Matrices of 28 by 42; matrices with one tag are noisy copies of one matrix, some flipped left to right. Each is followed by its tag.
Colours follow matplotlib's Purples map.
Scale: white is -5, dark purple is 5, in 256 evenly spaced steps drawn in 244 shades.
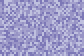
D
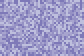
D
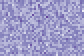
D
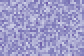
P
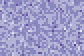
P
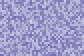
D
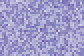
P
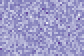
P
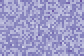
D
